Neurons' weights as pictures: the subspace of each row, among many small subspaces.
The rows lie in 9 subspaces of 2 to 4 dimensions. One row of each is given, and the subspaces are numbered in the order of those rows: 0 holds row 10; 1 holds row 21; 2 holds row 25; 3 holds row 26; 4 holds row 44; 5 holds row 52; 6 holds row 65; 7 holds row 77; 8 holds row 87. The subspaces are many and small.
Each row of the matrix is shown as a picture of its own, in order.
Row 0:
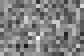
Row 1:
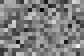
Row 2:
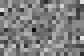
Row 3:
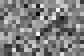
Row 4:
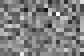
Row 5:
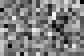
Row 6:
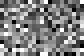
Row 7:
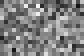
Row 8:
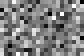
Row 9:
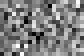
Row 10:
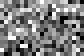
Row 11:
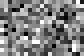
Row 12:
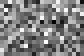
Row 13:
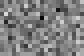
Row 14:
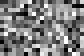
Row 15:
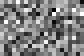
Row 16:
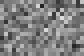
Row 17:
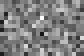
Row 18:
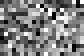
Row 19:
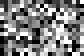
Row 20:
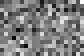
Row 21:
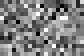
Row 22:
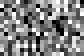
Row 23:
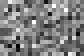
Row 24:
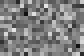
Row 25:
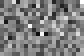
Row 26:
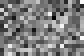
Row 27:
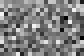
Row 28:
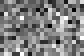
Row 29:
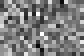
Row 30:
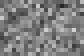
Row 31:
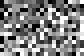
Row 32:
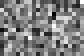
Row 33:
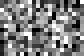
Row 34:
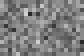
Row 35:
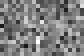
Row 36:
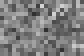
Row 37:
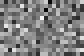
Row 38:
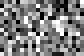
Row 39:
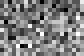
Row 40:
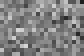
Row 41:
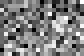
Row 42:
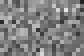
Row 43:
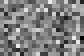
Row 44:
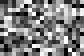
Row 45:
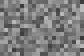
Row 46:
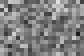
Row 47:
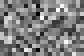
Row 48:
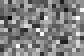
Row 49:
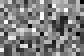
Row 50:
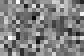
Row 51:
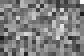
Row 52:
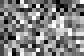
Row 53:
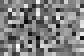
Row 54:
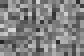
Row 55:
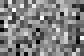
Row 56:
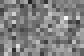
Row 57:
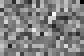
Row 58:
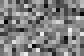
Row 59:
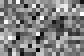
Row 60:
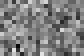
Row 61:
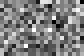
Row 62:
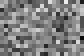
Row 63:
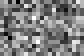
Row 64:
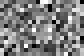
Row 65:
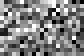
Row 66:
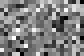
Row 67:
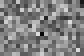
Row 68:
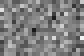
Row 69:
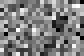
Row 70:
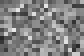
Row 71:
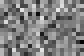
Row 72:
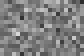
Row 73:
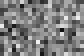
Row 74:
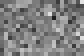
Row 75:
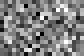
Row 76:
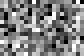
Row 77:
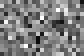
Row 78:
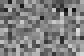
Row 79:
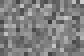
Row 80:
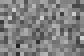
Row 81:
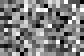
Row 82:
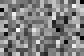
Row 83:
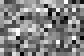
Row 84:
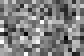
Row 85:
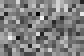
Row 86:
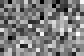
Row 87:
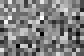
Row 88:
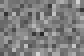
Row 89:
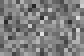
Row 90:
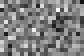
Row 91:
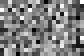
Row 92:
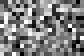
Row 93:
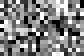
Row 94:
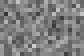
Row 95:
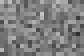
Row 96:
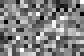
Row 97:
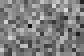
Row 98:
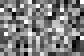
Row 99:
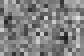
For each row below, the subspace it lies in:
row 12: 3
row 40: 0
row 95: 8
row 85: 5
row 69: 8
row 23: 3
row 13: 7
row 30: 1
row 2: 3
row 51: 5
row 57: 2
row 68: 3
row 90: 7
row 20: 0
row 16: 1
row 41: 8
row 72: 6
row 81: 6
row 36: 1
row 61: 3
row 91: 3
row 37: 6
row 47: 1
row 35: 7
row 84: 5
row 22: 7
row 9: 7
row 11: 5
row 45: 6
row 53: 7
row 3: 1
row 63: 5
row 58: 4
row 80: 8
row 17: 7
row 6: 6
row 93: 7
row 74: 8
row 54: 7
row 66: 0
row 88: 7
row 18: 1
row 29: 5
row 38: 7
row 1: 6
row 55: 8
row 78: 3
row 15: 4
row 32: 2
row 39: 8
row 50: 5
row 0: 7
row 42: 0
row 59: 5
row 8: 3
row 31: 6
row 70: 4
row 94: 4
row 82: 8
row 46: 3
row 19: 5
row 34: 5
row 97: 8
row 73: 6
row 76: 7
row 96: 5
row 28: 6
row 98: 7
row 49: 8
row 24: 4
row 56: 6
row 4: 6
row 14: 4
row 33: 2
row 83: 6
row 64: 3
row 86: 8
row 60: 6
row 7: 1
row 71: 5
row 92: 7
